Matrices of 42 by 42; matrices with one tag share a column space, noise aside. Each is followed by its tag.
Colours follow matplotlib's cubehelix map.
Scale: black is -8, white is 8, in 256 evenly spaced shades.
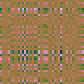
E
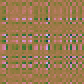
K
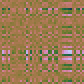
E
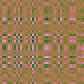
K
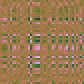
K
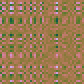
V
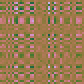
V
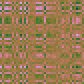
V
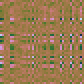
K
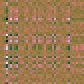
K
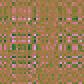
K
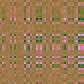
K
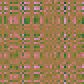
V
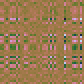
K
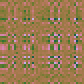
K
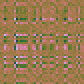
K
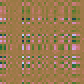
K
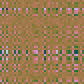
E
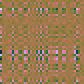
E
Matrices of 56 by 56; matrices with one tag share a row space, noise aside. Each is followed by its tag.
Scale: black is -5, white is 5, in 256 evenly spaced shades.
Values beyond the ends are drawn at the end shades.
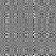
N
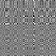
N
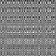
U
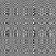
N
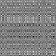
U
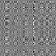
N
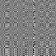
N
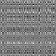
U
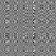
N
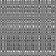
U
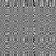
N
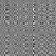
N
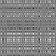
U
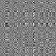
N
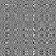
N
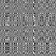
N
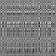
U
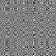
N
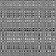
U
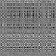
U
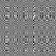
N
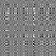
N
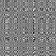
N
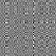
N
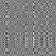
N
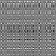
U
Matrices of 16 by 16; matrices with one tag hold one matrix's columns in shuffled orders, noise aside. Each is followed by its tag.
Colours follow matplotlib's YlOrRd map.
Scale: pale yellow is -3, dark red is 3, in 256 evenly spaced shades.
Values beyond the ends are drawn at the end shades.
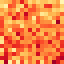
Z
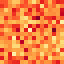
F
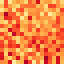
Z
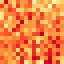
Z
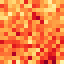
Z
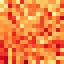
Z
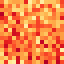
Z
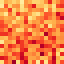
Z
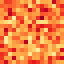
F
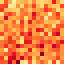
Z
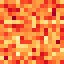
F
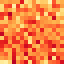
Z
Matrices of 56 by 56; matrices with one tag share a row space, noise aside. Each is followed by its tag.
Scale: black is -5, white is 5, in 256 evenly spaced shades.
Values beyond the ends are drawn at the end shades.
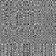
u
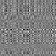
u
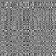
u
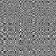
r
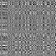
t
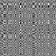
r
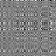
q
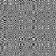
r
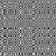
r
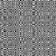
r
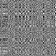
t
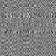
u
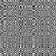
r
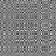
q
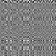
u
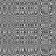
q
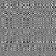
u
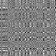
t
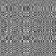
u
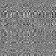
u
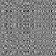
u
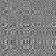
u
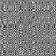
r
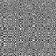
r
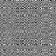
q
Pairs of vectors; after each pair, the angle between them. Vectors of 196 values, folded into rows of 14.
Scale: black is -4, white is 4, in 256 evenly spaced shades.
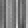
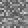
orthogonal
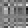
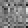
nearly opposite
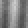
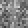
partly aligned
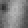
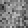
partly aligned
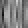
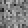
partly aligned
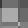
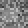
partly aligned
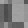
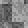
nearly parallel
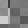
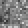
partly opposed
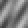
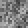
partly opposed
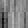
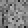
partly aligned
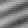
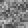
partly aligned
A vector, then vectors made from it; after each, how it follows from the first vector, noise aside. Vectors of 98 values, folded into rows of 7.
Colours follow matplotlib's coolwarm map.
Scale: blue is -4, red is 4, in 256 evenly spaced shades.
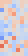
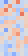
wrapped around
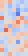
wrapped around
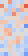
wrapped around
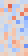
reversed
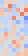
reversed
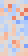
reversed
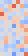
wrapped around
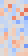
reversed
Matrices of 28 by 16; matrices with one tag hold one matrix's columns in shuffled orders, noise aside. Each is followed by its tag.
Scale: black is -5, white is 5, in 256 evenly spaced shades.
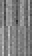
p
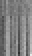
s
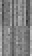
p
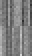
p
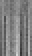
s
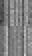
p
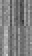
p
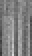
s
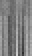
s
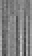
s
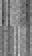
p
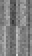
p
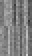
p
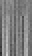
s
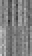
p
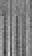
s
